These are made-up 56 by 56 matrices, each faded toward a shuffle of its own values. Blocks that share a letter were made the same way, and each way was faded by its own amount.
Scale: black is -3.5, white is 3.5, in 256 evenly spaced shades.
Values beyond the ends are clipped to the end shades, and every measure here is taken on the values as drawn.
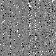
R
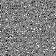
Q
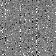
R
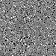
Q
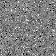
Q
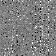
R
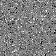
Q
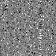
Q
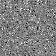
Q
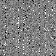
R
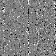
R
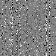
R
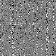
R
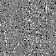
R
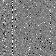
R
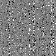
R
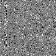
R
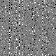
R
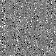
R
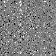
Q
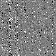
R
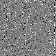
R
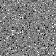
Q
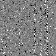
R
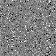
Q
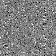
Q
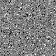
Q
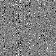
R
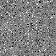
Q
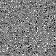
Q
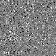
Q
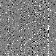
R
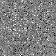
Q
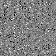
Q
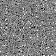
Q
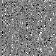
R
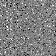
Q
